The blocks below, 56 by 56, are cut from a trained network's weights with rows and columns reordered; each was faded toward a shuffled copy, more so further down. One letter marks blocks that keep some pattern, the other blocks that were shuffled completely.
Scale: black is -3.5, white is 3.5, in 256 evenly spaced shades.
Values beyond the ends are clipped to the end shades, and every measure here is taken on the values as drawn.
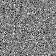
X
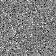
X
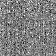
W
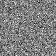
X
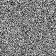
X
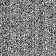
W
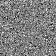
X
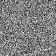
X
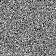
X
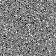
X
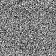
W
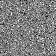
X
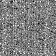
W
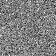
X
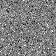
X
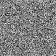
W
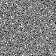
X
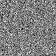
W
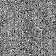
W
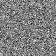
W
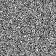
X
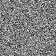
X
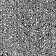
W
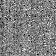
W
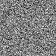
X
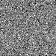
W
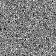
X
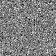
X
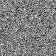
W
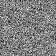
X
